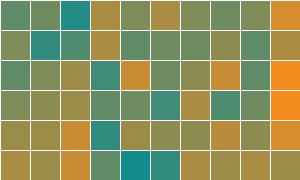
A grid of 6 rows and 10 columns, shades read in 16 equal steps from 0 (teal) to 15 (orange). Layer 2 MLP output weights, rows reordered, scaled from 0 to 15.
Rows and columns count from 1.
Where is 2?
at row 2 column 2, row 5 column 4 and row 6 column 6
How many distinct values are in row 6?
6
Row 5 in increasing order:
2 8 8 8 9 9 9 11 12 13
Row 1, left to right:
5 6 1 10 7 10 7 6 7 13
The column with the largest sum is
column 10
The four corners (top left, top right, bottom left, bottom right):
5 13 10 9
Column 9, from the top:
7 5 5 6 8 10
